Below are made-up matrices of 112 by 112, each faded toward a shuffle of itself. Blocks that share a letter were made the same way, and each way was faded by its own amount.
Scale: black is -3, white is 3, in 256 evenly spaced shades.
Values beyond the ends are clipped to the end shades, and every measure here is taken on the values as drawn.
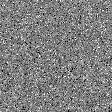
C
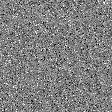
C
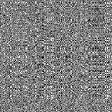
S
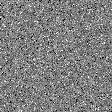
C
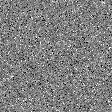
C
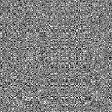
S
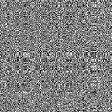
S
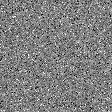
C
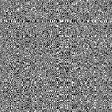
S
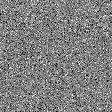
C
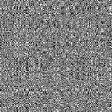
S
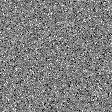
C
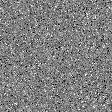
C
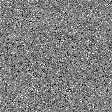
C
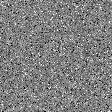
C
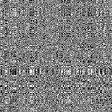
S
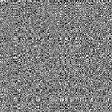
S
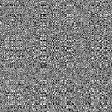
S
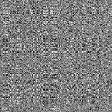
S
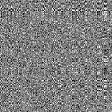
S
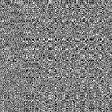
S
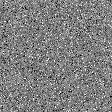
C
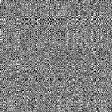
S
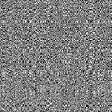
S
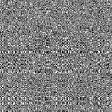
S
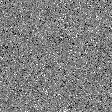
C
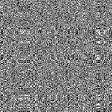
S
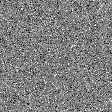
C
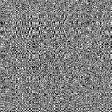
S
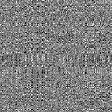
S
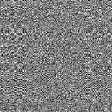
S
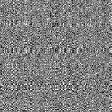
S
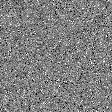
C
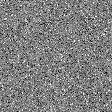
C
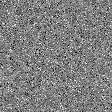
C
